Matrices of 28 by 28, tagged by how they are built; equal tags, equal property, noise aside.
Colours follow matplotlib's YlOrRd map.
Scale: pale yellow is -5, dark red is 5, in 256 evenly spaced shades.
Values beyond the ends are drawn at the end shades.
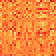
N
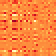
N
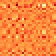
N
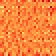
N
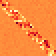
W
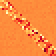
W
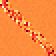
W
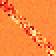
W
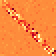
W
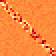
W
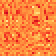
N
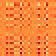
N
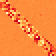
W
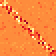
W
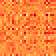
N
